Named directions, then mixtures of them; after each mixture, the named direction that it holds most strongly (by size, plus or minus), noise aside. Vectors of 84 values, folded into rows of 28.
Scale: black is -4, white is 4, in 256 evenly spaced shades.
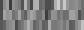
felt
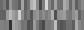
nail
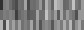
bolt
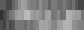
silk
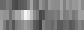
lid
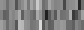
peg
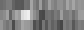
lid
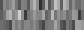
nail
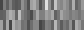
nail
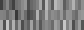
bolt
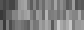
silk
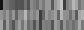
bolt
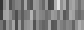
felt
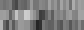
lid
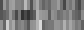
lid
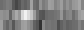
lid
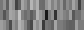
peg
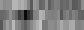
lid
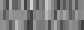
felt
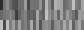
bolt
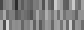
bolt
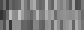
nail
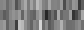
peg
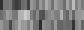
lid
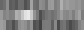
lid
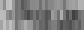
silk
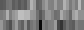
lid
